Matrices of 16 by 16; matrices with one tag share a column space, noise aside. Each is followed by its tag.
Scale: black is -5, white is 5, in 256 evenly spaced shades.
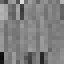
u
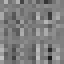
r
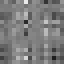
r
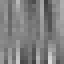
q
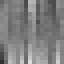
q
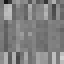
u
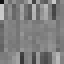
u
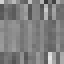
u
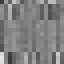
u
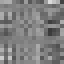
r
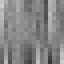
q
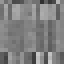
u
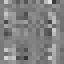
r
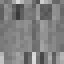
u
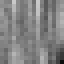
q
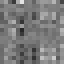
r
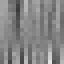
q
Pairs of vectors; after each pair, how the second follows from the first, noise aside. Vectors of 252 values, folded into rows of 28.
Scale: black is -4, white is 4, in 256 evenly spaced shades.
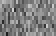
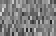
shuffled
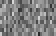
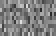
shuffled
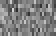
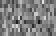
shuffled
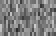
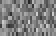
shuffled
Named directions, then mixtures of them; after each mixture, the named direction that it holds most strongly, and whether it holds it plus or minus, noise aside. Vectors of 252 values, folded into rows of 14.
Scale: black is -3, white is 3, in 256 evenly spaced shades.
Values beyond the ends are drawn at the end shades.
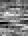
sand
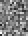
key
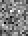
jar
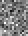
jar, minus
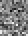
jar, minus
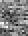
sand, minus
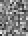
key, plus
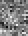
jar, minus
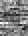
sand, minus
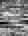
sand, plus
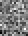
key, minus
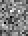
jar, plus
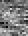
sand, plus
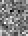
jar, minus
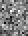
jar, plus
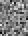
key, minus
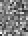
key, plus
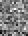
key, minus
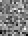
key, minus
